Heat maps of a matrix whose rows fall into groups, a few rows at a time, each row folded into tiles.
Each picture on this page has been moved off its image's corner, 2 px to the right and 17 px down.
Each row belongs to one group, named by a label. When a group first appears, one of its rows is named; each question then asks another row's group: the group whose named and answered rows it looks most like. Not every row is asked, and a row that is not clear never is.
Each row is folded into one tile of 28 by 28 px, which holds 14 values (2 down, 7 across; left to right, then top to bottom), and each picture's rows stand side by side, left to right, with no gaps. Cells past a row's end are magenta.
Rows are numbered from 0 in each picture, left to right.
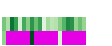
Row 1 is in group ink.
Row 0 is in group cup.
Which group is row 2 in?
cup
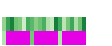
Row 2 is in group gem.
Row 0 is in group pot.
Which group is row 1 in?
gem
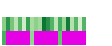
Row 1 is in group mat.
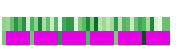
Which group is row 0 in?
mat
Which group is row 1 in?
pot
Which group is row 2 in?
cup
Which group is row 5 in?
ink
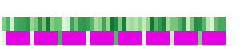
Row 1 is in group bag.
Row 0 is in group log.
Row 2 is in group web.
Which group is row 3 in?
log
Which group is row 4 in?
ink
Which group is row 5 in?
bag
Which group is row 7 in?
log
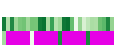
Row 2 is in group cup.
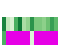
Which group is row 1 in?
log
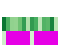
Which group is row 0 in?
log
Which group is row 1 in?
log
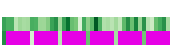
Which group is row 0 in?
ink
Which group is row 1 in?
log
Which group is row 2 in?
pot
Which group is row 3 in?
cup
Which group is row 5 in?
web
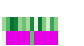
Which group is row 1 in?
ink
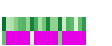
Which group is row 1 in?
log
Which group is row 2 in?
gem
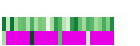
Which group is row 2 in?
web
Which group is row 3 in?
log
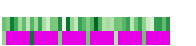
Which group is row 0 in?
cup
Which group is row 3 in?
cup
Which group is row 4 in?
gem
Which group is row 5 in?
web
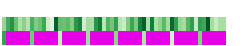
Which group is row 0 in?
cup
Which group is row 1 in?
gem
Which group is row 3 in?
cup
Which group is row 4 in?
web
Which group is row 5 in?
ink
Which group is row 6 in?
log
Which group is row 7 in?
ink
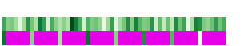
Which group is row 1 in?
cup
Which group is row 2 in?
mat
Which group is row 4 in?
mat
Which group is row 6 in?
gem
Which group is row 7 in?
log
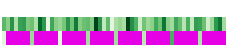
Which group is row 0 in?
bag
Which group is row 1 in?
cup
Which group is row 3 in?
cup
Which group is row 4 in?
mat
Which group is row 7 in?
log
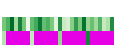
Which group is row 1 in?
bag
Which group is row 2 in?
web
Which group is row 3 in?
gem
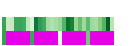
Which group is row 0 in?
web
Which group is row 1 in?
cup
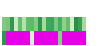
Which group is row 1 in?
bag
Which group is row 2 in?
bag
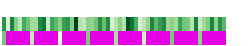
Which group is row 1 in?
cup
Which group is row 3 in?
mat
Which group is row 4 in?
mat
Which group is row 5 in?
bag
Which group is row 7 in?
mat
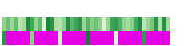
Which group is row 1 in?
bag
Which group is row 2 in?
bag
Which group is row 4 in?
log
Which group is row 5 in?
mat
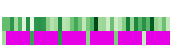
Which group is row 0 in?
pot
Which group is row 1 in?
cup
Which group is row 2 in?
web
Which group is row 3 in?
pot
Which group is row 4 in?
mat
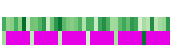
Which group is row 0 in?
mat
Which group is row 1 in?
gem
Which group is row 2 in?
log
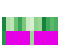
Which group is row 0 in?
web
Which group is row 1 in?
mat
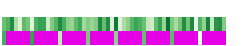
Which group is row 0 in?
ink
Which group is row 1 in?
cup
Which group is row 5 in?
web
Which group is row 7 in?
bag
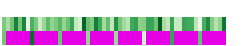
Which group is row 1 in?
web
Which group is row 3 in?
cup
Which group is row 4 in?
log
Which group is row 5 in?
bag
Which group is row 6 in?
web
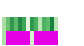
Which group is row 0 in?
bag
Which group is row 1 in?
log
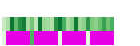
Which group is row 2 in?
log
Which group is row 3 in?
log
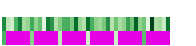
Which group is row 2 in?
bag
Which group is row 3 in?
log
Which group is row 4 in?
mat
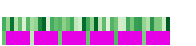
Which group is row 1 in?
cup
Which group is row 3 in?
pot
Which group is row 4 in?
web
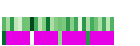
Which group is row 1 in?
log
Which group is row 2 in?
pot
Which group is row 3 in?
pot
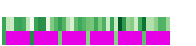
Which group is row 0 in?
web
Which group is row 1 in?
cup
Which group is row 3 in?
pot
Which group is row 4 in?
pot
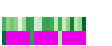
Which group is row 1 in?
web
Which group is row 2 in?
gem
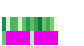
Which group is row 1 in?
bag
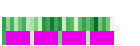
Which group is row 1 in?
mat
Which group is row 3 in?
bag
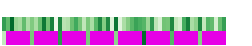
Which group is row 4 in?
web
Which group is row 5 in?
ink
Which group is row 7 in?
gem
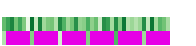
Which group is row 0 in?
bag
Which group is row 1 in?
ink
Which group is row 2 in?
log
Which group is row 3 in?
bag
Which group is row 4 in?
ink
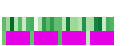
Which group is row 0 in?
pot
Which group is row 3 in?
cup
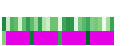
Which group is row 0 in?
gem
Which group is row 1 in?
ink
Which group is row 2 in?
cup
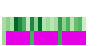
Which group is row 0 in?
mat
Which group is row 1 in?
ink
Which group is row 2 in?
ink
